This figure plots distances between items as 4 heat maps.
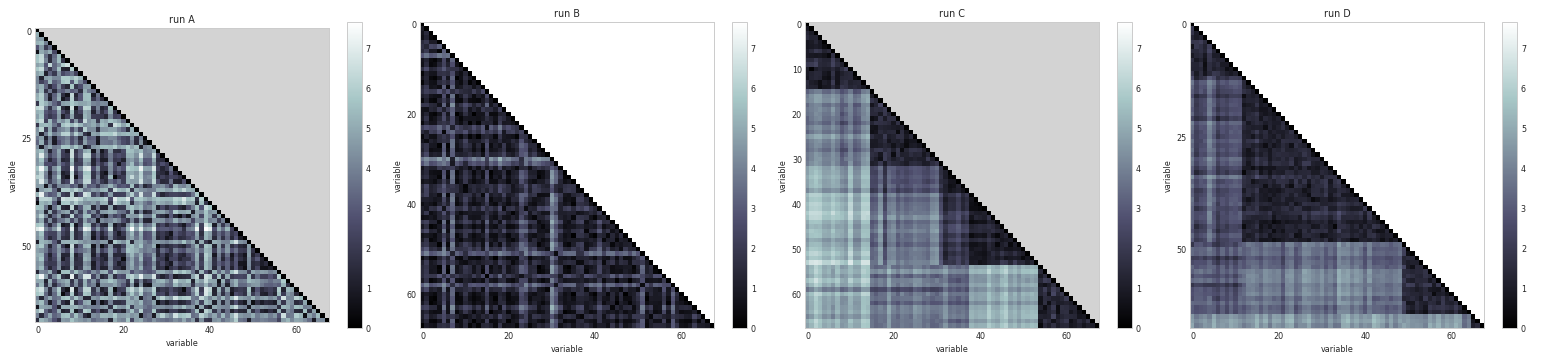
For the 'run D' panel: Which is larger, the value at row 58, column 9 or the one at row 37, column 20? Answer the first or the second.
the first
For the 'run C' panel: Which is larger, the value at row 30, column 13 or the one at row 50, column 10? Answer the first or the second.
the second
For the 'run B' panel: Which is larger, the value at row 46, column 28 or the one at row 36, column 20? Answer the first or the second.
the second
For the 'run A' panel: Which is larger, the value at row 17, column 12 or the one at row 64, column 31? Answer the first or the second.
the first
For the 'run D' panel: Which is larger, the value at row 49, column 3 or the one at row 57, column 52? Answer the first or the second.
the first
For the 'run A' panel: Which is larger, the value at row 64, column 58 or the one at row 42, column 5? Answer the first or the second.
the first
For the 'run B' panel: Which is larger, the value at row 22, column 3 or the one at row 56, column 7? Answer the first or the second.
the second
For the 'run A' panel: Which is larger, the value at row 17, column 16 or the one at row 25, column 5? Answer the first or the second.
the first
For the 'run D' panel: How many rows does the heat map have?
68
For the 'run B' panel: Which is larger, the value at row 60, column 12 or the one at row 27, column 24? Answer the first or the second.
the second
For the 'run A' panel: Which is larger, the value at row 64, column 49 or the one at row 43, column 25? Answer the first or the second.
the second
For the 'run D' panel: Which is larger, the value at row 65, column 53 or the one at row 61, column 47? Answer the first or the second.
the first
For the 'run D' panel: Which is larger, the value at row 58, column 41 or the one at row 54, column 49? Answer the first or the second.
the first
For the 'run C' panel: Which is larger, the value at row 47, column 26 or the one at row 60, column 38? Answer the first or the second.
the second
